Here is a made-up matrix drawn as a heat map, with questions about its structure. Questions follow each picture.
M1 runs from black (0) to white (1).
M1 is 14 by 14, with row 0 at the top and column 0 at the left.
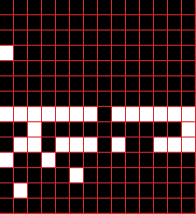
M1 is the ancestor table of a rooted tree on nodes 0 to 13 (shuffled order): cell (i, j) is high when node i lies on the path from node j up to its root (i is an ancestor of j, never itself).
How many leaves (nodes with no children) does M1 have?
7
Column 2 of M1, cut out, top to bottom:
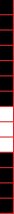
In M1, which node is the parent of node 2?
8
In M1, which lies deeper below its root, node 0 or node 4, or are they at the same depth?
node 0
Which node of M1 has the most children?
9
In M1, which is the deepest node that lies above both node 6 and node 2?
9
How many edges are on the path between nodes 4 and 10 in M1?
3
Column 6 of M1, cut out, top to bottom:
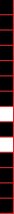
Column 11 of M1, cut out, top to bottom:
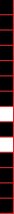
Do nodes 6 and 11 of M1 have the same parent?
yes
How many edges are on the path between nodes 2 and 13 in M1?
2
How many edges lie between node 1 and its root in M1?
3
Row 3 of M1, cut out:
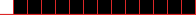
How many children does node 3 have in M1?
1
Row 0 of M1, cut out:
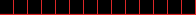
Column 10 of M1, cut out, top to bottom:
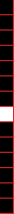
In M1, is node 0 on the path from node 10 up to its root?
no
